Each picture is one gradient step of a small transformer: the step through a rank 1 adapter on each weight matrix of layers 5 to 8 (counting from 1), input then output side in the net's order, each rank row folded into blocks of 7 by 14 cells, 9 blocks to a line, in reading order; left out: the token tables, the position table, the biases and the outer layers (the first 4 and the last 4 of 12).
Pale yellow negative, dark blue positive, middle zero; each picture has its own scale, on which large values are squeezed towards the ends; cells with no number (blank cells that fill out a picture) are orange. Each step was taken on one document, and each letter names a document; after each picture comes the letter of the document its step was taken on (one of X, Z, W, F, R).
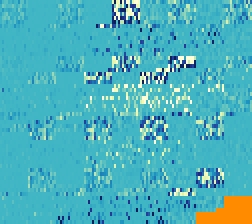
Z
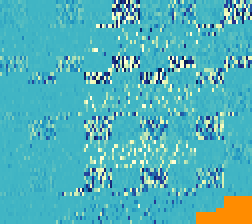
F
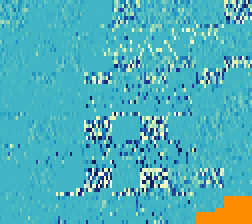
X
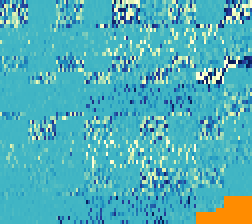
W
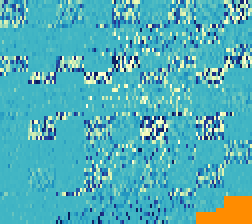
Z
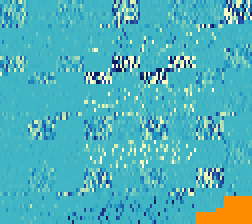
F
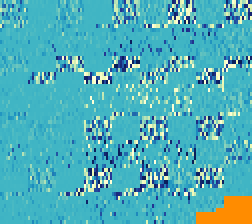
X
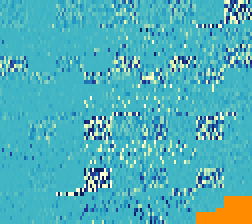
F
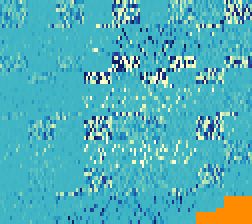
F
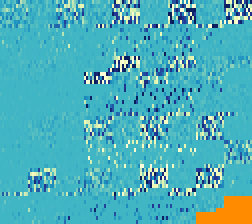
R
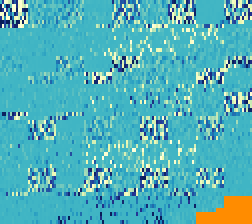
X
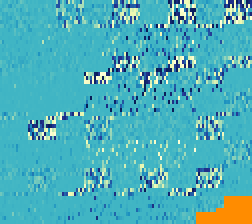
R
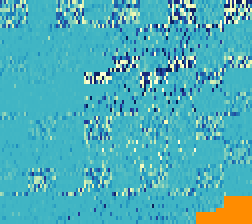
R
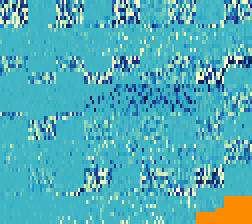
W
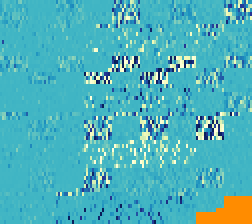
F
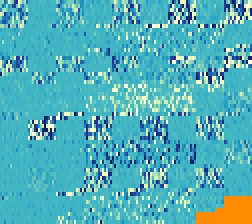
Z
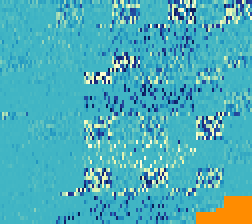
R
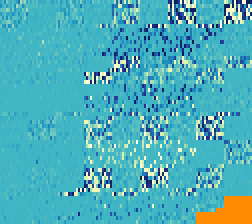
R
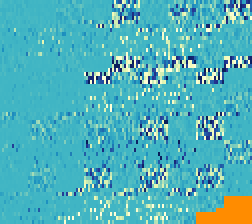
R
